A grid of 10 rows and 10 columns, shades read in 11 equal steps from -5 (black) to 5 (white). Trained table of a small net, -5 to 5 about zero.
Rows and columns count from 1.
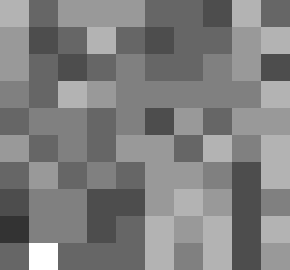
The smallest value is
-3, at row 9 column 1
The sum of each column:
-3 0 -2 -4 -4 1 1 3 -3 9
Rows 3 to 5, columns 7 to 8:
-1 0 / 0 0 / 1 -1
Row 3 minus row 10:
2 -6 -1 0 1 -3 -1 -2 3 -3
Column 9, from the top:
2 1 1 0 1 0 -2 -2 -2 -2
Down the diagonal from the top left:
2 -2 -2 1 0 1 1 1 -2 1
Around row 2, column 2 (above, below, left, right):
-1 -1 1 -1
